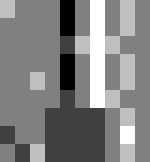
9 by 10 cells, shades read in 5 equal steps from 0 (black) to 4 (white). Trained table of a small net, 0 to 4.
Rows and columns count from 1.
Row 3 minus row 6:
0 0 0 0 0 1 0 0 0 0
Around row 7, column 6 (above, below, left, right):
2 1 1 1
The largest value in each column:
3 2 3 2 1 3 4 3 4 2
